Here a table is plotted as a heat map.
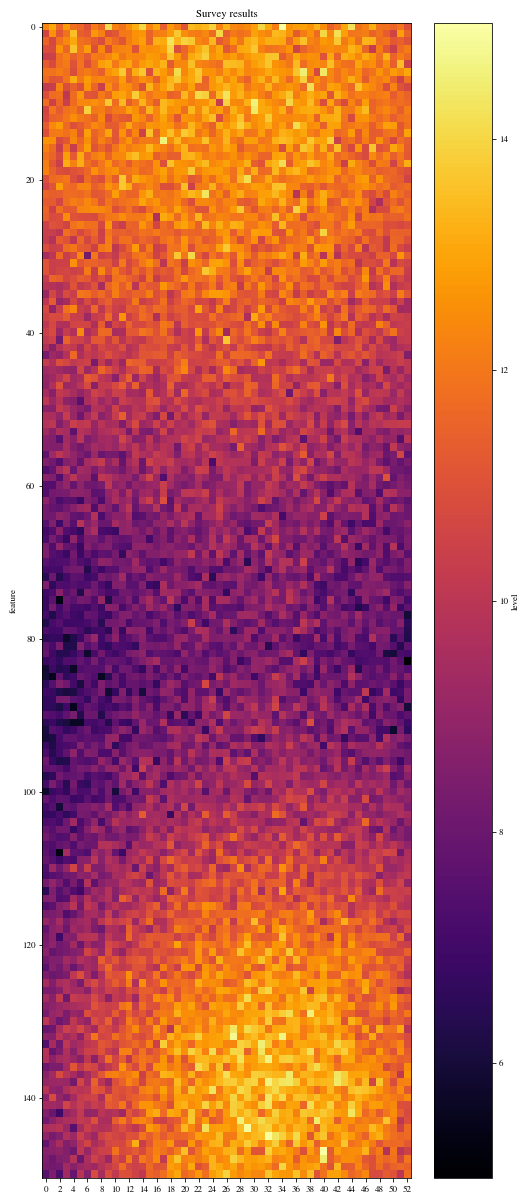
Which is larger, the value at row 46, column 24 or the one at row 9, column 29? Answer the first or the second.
the second
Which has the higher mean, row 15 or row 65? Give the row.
15
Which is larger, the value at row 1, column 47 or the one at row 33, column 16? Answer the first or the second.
the first
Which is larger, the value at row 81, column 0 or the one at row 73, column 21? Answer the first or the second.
the second
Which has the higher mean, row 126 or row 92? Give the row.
126
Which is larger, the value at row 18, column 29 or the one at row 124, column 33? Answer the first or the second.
the first
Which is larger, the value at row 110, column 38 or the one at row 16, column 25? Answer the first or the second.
the second
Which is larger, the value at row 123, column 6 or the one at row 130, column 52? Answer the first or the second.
the second
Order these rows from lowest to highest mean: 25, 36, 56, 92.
92, 56, 36, 25
